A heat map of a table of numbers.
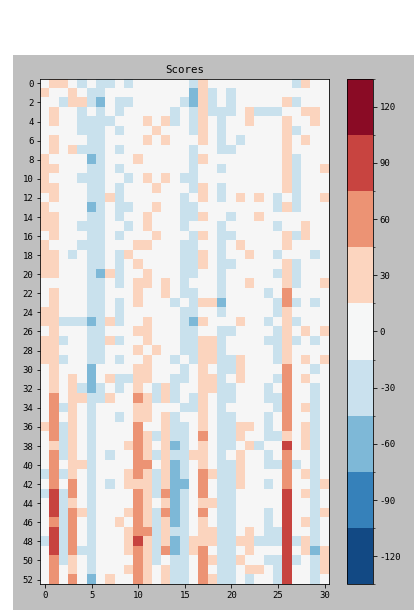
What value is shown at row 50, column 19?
-30
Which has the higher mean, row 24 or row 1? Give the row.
1
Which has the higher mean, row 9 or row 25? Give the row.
9
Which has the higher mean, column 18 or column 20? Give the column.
18
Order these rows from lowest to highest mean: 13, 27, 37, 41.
13, 27, 37, 41
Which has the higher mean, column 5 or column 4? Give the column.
4
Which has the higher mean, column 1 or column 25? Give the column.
1
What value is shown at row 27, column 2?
-30
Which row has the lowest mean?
2
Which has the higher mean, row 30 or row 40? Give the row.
40
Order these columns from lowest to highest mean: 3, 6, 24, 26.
6, 24, 3, 26
